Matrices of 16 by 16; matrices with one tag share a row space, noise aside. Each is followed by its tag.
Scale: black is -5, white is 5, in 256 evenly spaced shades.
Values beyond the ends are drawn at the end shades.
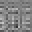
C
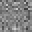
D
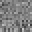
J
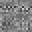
J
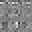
C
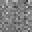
D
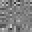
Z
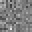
Z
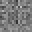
C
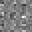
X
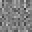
D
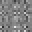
D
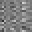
X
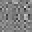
D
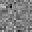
Z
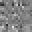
C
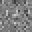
D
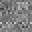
J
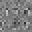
D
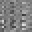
X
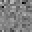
X
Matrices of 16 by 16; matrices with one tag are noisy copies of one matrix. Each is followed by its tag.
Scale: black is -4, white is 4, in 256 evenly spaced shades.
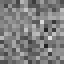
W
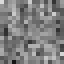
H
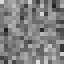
H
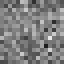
W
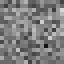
W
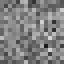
W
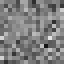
W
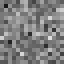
W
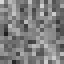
H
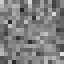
H
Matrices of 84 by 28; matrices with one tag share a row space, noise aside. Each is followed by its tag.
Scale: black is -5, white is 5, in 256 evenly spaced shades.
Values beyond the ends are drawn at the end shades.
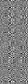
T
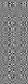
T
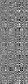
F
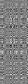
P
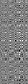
F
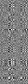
T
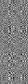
T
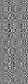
T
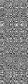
P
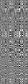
F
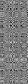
P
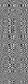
T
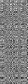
P
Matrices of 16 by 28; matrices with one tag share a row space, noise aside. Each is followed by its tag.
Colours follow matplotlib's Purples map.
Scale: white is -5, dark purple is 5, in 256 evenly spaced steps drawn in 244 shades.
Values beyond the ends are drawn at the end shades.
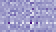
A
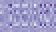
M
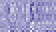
A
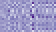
A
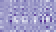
M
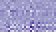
A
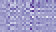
A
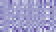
M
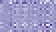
M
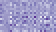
M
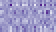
M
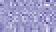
M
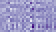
A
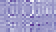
A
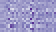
A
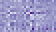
A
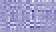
A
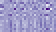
M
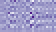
A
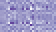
A
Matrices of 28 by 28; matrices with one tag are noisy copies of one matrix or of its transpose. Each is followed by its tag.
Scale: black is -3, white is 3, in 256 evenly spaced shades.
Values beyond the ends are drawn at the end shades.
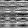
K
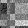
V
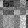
V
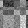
V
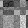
V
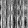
K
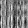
K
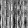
K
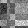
V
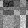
V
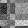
V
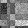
V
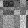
V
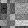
V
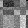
V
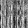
K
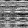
K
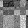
V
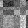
V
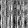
K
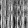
K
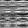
K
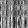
K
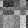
V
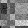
V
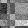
V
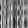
K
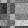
V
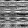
K
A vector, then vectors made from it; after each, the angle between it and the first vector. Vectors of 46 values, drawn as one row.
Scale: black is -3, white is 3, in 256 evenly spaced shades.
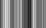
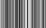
partly opposed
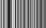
orthogonal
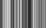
nearly parallel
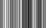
nearly parallel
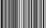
orthogonal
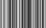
partly aligned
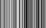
partly aligned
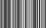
partly opposed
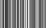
partly opposed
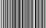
orthogonal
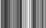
nearly opposite
